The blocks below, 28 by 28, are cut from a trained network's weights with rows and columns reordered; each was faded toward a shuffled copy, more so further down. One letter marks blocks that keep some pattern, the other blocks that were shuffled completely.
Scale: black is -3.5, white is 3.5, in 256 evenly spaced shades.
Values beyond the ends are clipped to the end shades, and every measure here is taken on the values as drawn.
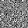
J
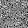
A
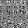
J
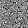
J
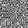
J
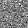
J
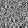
J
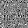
J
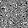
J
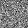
A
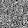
J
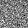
A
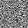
J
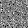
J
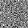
J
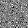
J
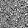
J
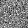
A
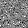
A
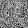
J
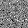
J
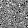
A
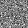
A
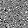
A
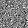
A
